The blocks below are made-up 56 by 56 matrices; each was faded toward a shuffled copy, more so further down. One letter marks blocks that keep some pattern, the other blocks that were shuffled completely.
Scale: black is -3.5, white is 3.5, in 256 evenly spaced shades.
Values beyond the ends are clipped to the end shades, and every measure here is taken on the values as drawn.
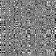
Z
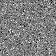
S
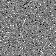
S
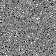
S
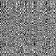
Z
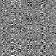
Z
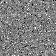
S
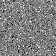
S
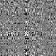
Z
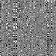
Z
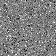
S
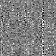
Z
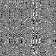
Z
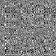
Z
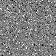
S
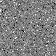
S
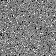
S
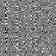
Z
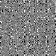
Z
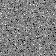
S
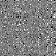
Z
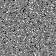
S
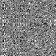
Z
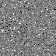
S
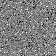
S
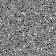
S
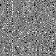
Z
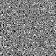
Z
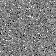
S
